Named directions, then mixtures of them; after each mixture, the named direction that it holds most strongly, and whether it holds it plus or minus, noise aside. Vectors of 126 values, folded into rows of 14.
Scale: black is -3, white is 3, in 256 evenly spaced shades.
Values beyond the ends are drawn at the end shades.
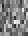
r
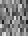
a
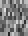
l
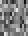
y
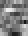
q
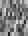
l, plus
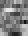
q, plus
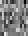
y, plus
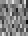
a, plus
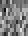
l, minus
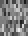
l, minus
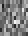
r, plus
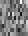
l, plus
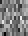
a, minus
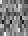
a, plus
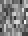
r, plus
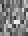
r, plus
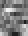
q, plus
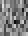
r, minus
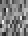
a, minus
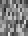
l, minus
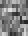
q, plus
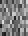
a, minus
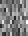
a, minus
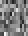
y, plus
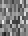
a, minus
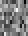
y, plus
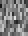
l, minus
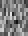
l, minus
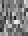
r, plus
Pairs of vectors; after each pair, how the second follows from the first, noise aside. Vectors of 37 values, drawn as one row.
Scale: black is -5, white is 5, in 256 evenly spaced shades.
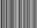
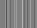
partly zeroed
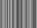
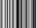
scaled up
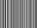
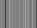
partly zeroed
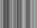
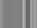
partly zeroed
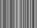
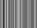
reversed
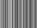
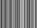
wrapped around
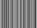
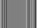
partly zeroed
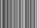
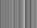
partly zeroed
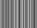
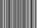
wrapped around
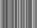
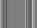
partly zeroed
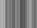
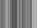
reversed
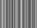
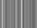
partly zeroed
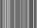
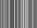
wrapped around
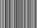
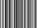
scaled up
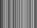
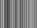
wrapped around
